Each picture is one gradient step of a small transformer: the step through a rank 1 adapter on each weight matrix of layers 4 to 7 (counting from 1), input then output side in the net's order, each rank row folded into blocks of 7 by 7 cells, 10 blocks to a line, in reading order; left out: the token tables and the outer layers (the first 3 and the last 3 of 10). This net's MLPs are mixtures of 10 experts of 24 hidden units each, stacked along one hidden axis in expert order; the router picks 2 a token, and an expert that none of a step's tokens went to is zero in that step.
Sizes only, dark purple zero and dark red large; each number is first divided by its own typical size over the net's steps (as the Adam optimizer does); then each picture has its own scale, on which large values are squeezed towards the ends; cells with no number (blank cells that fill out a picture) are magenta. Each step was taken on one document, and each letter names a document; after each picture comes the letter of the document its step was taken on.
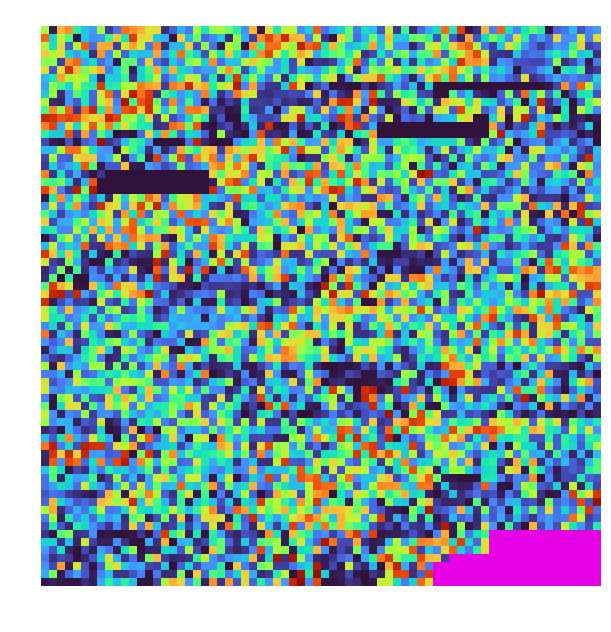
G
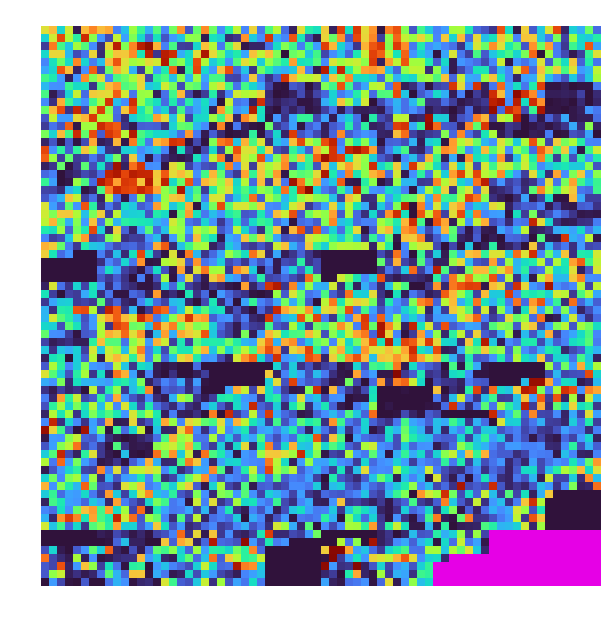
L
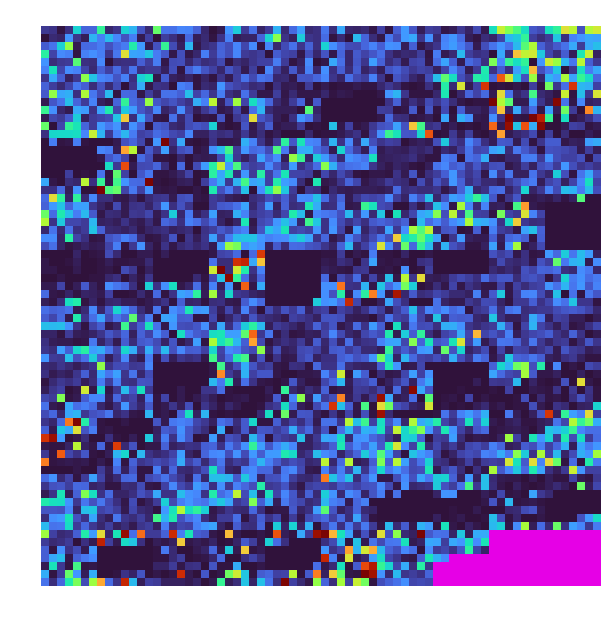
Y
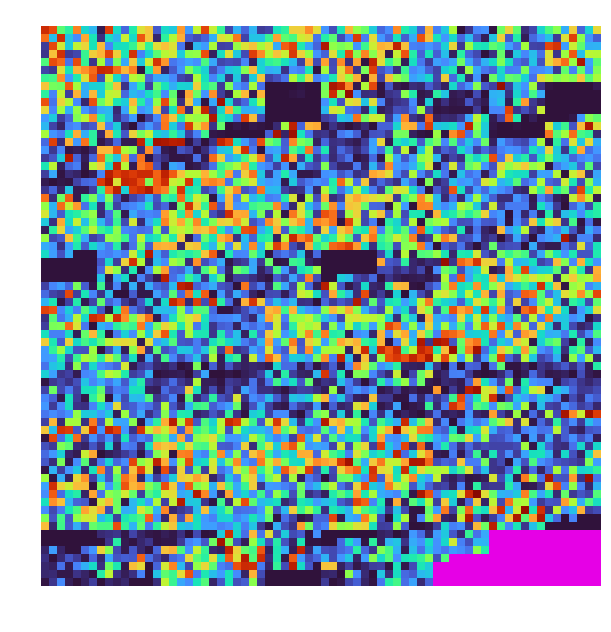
L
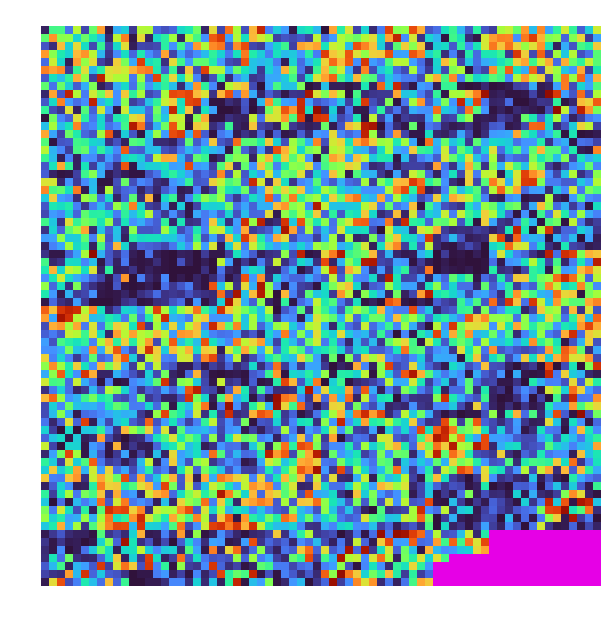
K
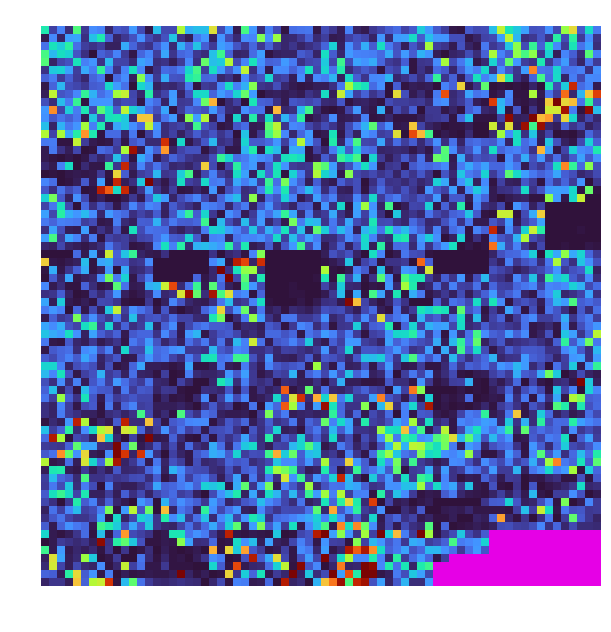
Y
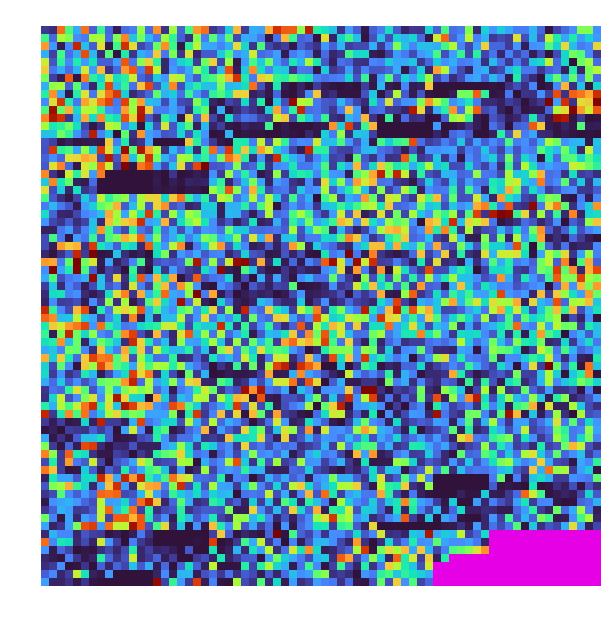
K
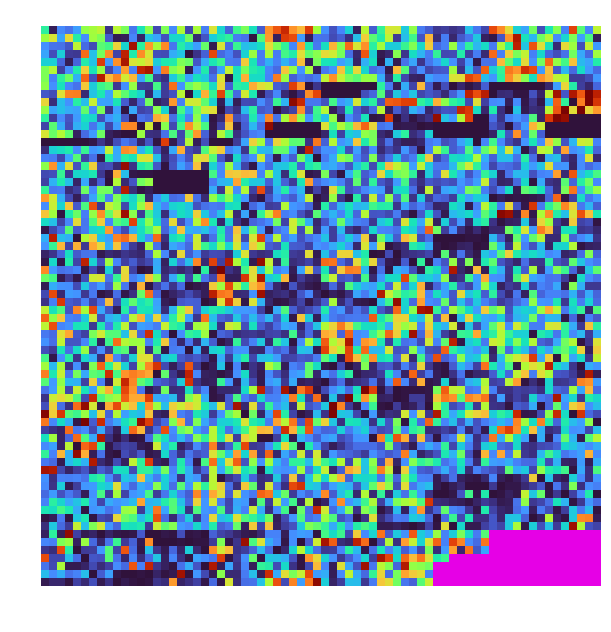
K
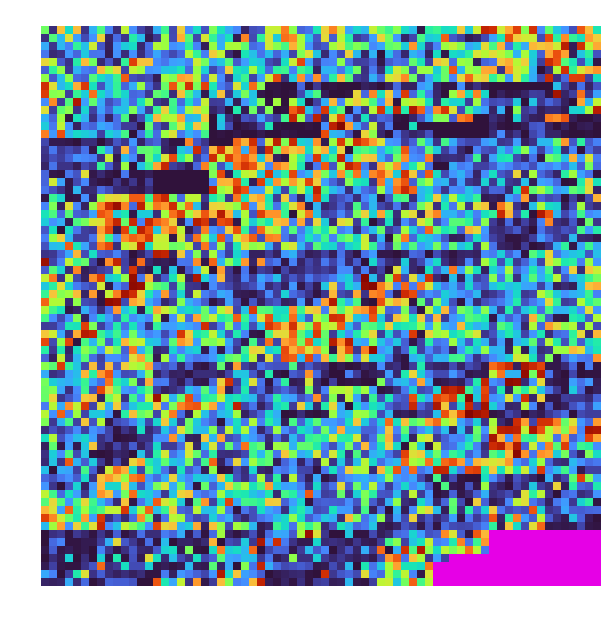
G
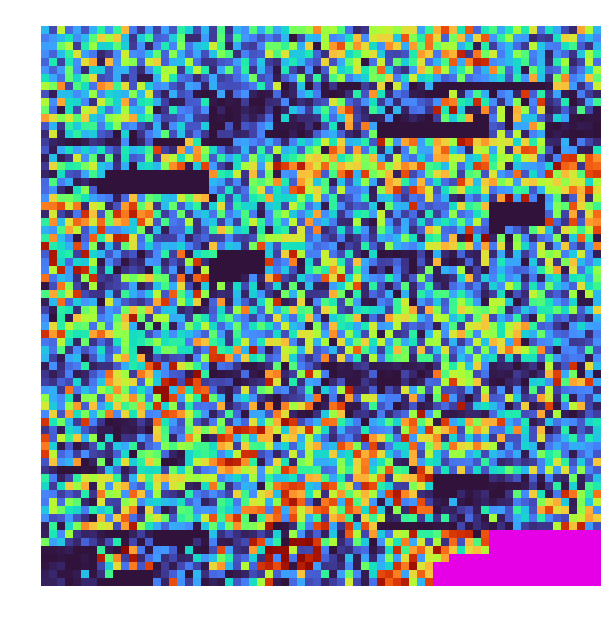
G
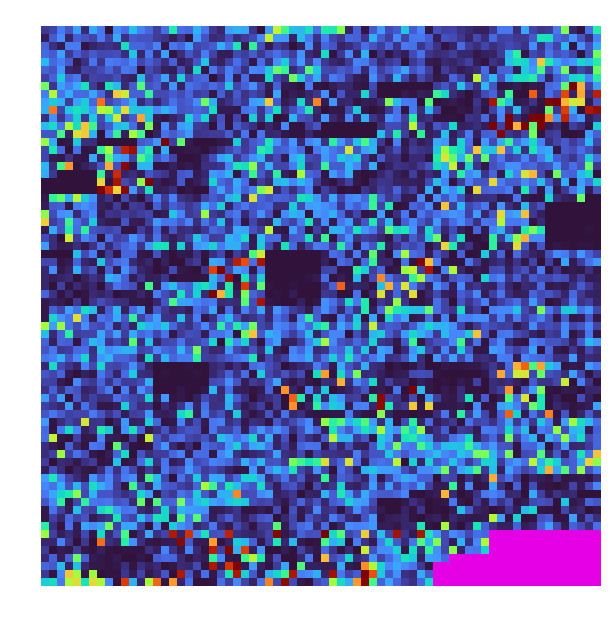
Y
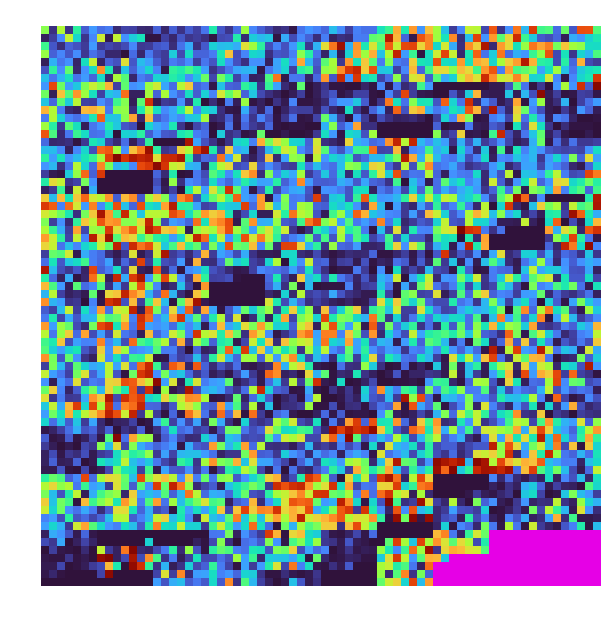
G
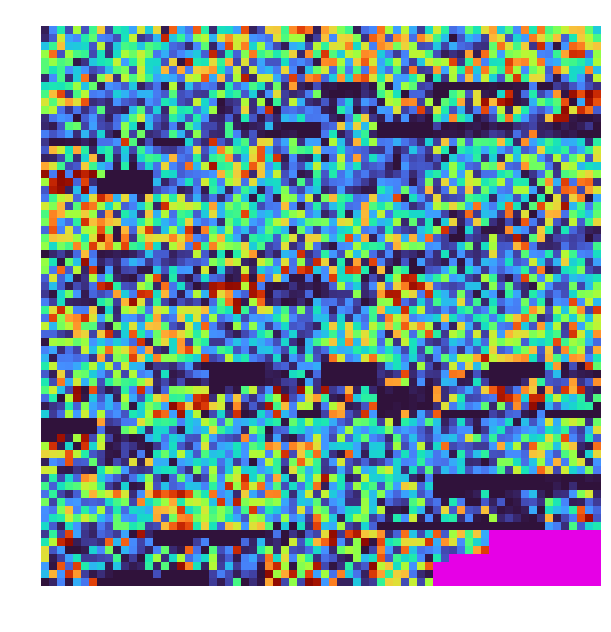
K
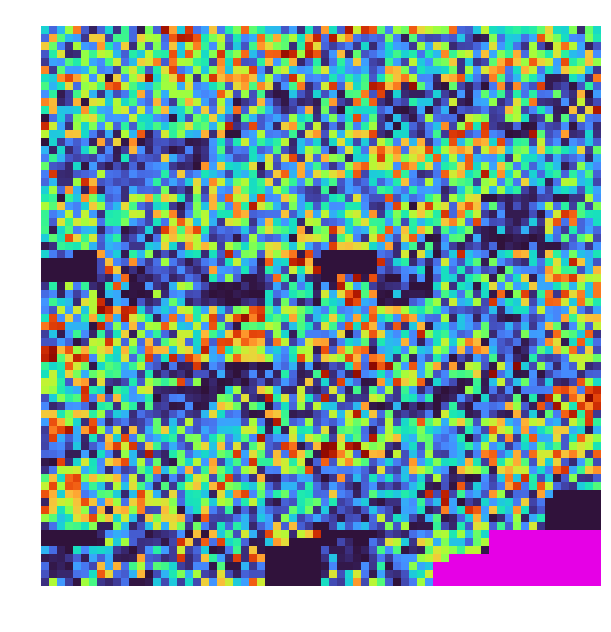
L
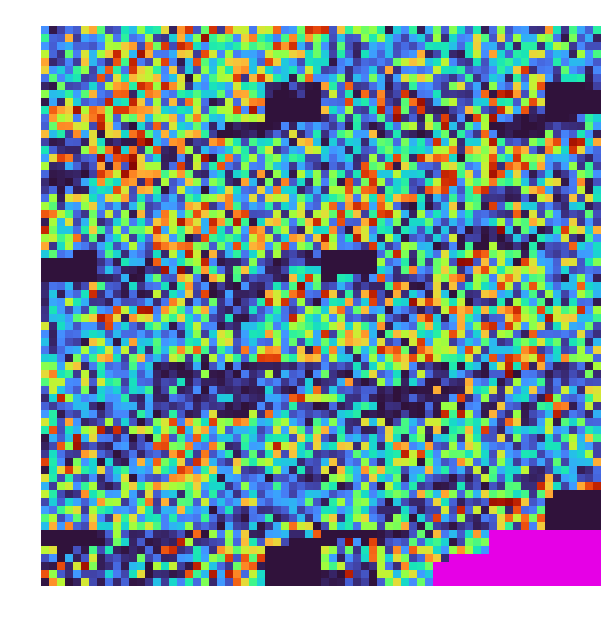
L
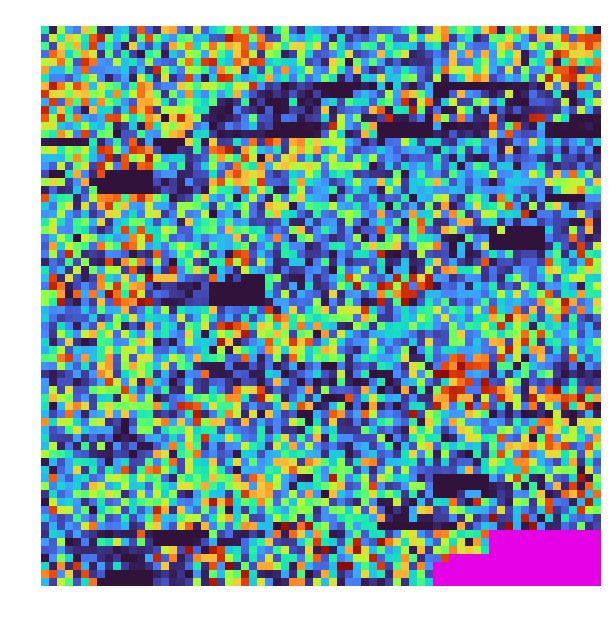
G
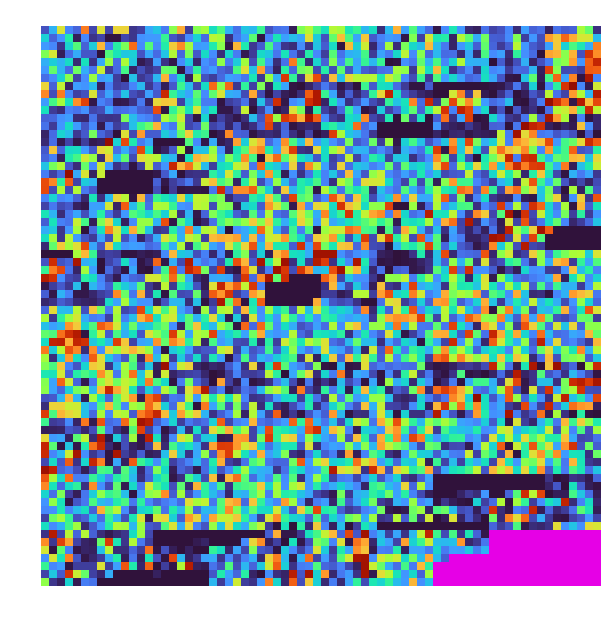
K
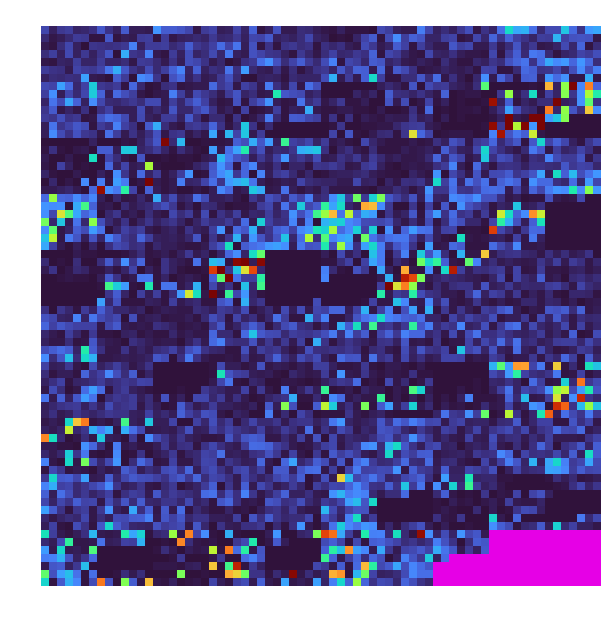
Y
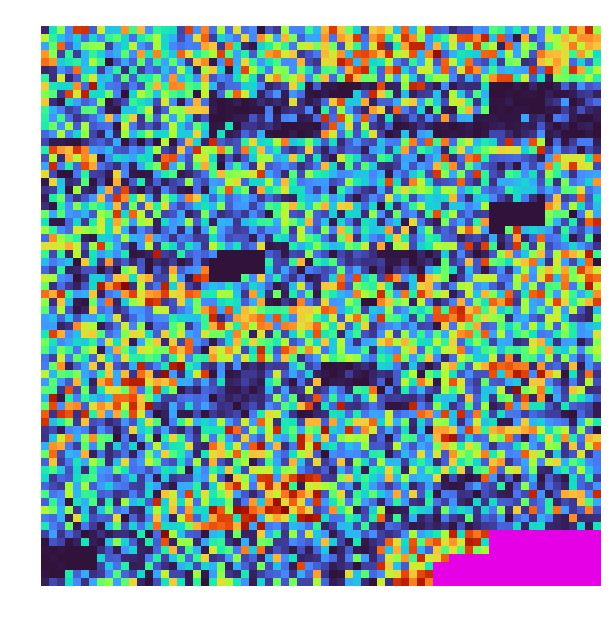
G
